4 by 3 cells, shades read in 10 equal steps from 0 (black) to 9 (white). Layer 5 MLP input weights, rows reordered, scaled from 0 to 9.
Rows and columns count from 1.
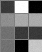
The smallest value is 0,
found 2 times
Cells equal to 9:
1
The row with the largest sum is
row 2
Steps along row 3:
down same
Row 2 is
5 6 6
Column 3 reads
0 6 2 7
